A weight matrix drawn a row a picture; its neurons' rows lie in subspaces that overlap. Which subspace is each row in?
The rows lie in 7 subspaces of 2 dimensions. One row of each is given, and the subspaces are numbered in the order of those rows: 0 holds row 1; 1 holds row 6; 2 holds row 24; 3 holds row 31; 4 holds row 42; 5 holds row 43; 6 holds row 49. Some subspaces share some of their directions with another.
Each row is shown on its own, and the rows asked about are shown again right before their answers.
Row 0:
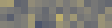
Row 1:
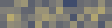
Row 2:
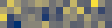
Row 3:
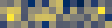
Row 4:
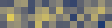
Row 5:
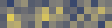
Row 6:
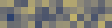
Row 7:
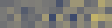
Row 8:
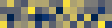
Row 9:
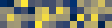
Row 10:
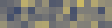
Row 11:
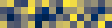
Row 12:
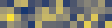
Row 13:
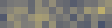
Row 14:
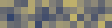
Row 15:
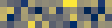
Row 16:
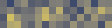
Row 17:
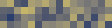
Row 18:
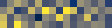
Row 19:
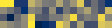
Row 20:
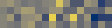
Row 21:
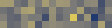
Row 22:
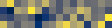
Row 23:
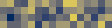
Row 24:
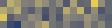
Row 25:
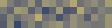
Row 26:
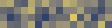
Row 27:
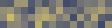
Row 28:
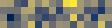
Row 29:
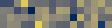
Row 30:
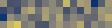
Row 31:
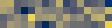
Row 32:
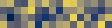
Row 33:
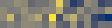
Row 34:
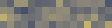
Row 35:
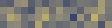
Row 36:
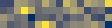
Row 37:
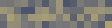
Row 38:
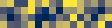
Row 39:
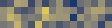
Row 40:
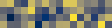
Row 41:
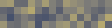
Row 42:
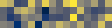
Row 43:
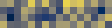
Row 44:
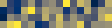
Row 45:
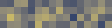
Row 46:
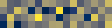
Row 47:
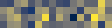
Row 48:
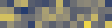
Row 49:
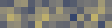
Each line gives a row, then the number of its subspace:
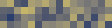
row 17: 1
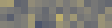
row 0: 3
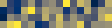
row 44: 2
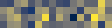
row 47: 6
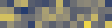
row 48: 1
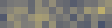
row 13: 1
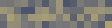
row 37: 3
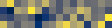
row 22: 0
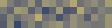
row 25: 4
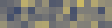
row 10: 5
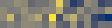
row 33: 6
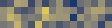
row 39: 4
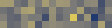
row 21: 6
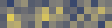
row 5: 2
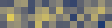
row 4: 1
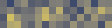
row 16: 2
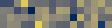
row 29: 5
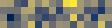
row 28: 0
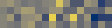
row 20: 6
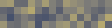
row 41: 0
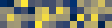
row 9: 5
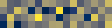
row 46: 4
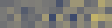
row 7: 6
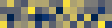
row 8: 4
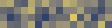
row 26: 6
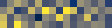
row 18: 4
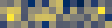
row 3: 5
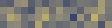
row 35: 6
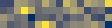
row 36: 3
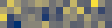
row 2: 2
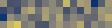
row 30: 2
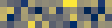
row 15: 0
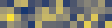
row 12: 1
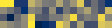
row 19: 3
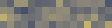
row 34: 1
